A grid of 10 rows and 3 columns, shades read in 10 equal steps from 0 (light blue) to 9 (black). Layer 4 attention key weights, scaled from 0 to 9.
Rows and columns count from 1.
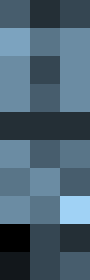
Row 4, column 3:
3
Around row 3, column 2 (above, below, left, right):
4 5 3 3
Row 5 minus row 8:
4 3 7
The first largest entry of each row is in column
2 2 2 2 1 2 3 2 1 1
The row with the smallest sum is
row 8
